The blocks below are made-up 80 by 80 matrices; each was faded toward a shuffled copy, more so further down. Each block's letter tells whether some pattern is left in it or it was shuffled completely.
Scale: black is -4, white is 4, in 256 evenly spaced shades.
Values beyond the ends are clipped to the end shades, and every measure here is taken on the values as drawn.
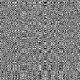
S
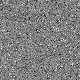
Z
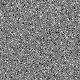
Z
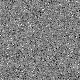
Z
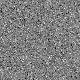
Z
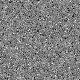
Z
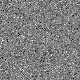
Z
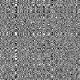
S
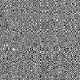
S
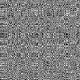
S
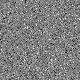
Z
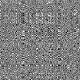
S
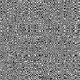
S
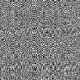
S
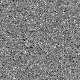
Z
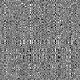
S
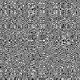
S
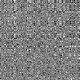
S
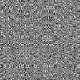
S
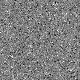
Z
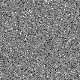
Z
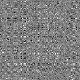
S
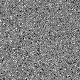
Z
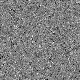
Z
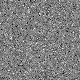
Z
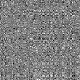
S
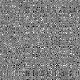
S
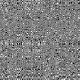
S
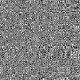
S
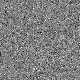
Z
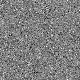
Z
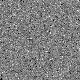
Z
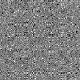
S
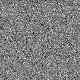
Z
